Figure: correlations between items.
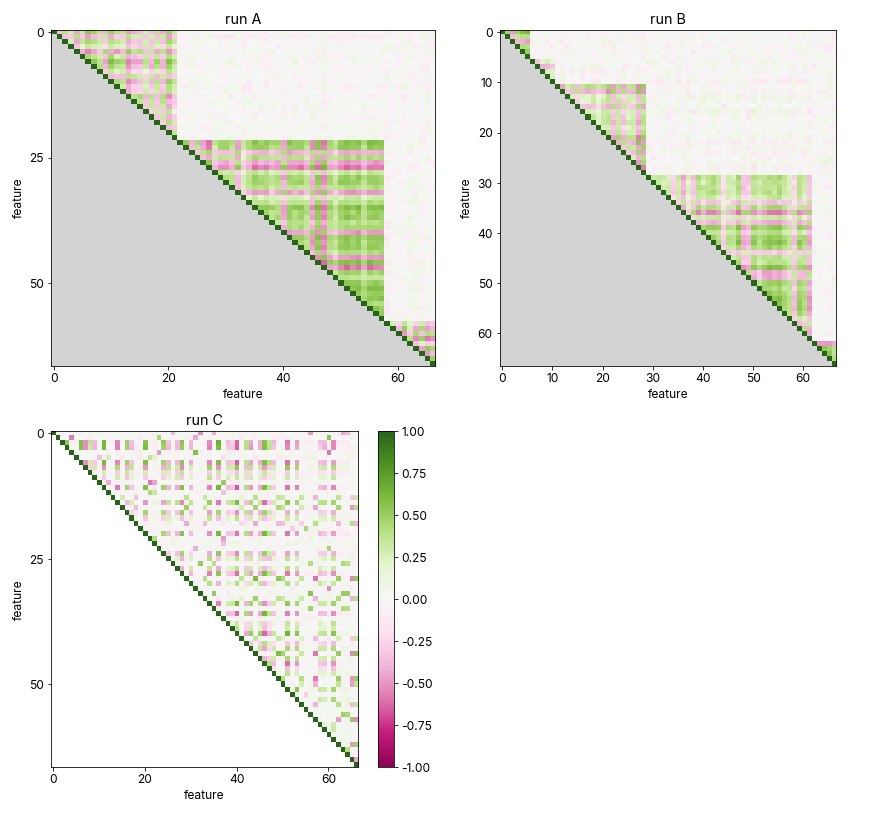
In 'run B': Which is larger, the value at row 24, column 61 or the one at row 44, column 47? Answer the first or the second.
the first
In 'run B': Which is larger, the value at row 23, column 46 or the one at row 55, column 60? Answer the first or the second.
the second
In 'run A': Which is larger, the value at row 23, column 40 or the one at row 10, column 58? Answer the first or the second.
the second
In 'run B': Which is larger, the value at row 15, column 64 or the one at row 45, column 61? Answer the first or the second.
the first
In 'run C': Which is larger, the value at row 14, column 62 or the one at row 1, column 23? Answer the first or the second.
the second
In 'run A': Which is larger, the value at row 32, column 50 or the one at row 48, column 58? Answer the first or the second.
the second
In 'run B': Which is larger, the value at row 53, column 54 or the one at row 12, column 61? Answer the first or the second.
the first
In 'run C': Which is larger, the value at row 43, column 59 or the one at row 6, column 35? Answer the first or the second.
the first
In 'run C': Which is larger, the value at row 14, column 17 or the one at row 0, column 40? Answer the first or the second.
the first
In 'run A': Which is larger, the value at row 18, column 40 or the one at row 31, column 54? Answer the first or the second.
the second
